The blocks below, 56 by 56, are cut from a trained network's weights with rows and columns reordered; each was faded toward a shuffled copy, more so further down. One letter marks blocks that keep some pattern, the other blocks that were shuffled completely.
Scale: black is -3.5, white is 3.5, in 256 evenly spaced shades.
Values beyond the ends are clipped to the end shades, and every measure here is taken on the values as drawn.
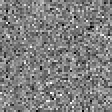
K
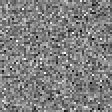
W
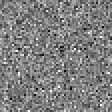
W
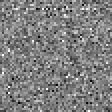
K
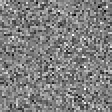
W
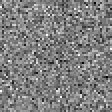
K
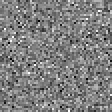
W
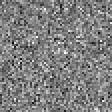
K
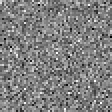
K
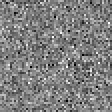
K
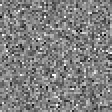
W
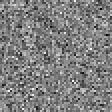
K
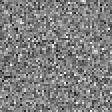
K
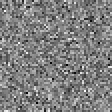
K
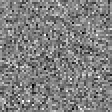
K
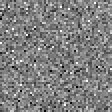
W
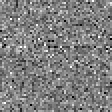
K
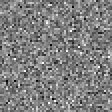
W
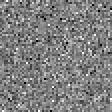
W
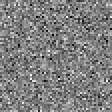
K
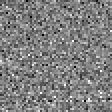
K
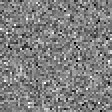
W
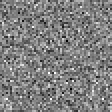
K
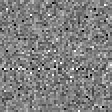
K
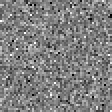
W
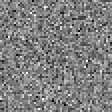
W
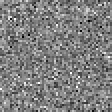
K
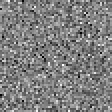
W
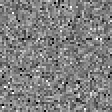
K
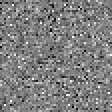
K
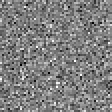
W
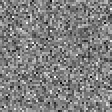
K
